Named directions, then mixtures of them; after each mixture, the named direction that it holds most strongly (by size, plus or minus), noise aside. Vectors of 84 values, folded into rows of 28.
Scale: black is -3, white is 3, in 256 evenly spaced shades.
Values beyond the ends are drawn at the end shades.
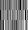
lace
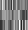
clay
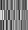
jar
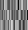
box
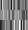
clay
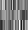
clay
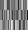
box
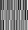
lace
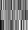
clay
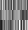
clay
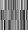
lace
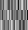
box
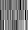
lace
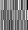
box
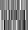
lace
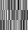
box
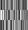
jar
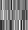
clay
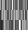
box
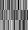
box
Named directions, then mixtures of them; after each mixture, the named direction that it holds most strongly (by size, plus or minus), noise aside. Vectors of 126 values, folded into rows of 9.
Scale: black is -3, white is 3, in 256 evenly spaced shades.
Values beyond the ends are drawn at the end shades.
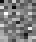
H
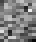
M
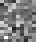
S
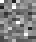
H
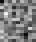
H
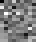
H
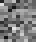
S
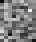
M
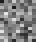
H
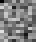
H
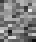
M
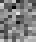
S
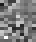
S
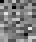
H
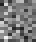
S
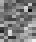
M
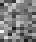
S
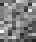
M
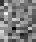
H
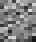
M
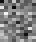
H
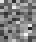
H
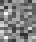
H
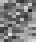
M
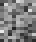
M
